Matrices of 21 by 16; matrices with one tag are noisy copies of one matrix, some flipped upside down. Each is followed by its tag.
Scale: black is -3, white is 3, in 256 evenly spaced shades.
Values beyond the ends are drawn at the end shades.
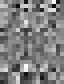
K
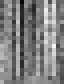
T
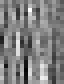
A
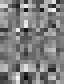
K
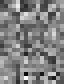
K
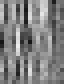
A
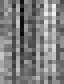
T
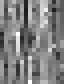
A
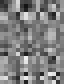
K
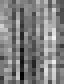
T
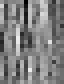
A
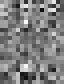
K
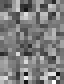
K
